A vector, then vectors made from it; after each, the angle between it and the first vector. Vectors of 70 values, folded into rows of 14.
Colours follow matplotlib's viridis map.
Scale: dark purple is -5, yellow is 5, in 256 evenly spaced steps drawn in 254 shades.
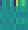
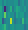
orthogonal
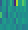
nearly parallel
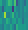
partly opposed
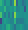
partly opposed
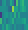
partly aligned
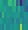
partly opposed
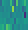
partly aligned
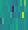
orthogonal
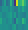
nearly parallel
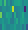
orthogonal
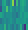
partly aligned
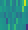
partly aligned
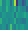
nearly opposite
